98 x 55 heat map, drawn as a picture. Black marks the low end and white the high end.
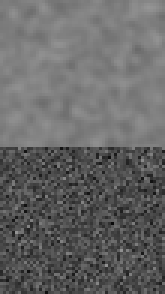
The table splits into 2 rows of 1 panel. Panel 1,1: middling, blotchy, faint in contrast. Panel 2,1: low, fine-grained.
